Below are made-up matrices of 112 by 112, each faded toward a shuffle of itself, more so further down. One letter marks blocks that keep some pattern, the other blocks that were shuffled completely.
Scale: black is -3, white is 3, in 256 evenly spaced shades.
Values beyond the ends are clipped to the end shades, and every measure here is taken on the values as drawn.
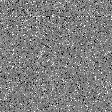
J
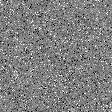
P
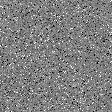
P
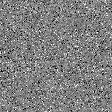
J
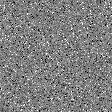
P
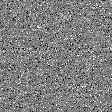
J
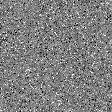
P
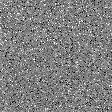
P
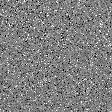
P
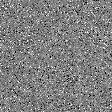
J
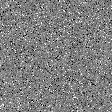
P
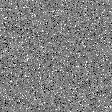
P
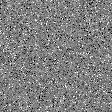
P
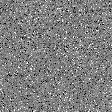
J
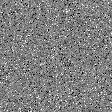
P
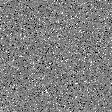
P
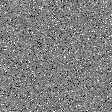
P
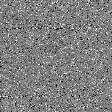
J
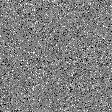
J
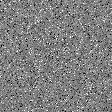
P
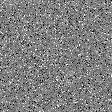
P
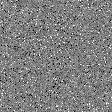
P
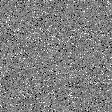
J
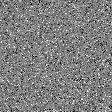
J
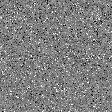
J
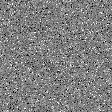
J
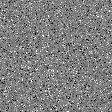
P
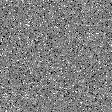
J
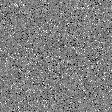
P
